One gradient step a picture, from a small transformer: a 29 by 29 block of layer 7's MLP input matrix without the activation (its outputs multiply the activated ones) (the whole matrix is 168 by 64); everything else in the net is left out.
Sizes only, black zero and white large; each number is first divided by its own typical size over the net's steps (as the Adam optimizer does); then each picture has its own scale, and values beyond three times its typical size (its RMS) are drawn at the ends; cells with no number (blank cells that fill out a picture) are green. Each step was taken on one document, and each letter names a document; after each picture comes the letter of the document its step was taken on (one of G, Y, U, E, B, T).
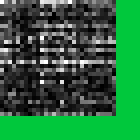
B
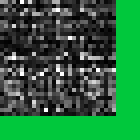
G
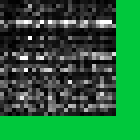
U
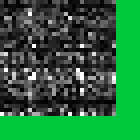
G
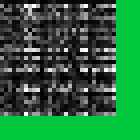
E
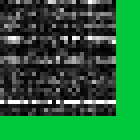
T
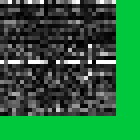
T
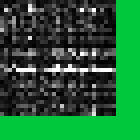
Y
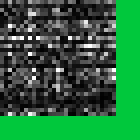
G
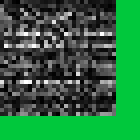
E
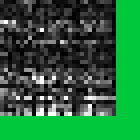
U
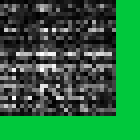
U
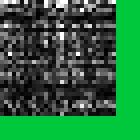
B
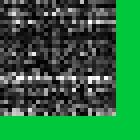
T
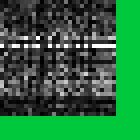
E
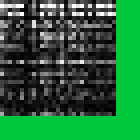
B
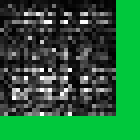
U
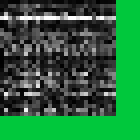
E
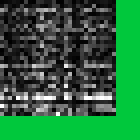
U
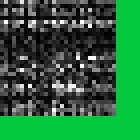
Y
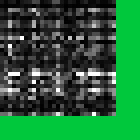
G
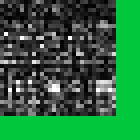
G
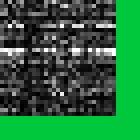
B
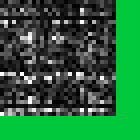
G
